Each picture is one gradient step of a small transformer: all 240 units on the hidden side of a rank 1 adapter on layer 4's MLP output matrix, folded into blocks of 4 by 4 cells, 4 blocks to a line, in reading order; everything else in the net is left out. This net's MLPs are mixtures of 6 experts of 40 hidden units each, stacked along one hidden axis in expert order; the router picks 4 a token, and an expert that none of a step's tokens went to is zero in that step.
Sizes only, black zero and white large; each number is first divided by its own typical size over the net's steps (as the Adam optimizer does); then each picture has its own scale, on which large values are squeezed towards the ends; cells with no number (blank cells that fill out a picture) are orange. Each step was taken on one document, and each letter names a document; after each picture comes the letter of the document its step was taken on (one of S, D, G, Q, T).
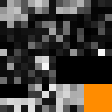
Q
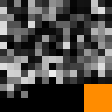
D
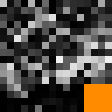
D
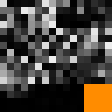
D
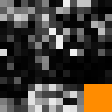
Q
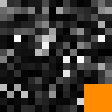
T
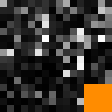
T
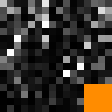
T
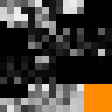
Q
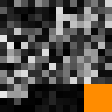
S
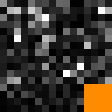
T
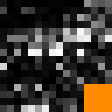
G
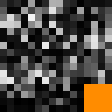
D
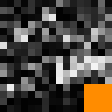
D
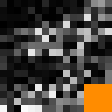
G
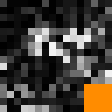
G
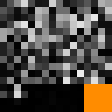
S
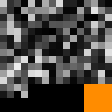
D
